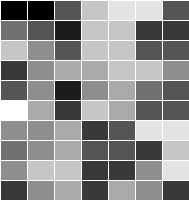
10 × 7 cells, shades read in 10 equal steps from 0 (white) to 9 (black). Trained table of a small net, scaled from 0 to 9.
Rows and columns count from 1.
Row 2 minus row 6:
5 3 1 0 -1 1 1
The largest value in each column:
9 9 8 7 7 7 7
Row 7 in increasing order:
1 1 3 4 4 6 7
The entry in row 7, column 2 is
4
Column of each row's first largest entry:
1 3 3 1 3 3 4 6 4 1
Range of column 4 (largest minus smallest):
5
